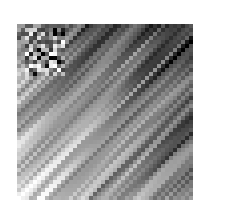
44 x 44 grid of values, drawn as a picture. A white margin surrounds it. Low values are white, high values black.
An odd patch, rougher than its surroundings, sits in the top left. Streaks slant up to the right. There is an overall slope up to the top right. The values follow a bell shape.
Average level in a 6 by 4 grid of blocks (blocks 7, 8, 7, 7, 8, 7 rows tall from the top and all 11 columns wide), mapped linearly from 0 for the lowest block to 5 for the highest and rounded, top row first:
3 4 4 5 | 2 3 3 4 | 2 2 3 3 | 1 2 2 4 | 1 1 2 3 | 0 1 2 3
